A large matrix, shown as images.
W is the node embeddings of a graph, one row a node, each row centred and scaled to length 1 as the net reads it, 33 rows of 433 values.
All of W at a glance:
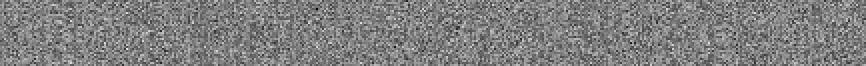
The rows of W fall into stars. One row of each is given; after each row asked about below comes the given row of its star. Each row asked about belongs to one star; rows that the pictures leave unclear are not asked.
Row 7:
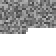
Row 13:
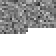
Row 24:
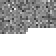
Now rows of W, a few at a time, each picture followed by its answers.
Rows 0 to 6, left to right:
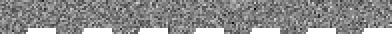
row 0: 13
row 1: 24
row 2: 7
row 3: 24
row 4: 7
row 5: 13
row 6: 24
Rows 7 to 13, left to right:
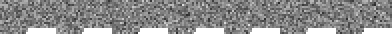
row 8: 24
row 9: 24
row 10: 7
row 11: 7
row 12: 24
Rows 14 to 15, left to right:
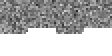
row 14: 13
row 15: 7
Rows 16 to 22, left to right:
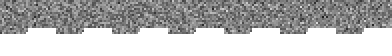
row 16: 13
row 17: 13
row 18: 7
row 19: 13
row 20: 13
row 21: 24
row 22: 24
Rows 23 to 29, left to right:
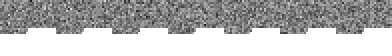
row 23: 7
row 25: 13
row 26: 24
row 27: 13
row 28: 13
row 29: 7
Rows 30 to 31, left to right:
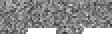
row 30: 13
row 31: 7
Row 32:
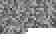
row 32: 13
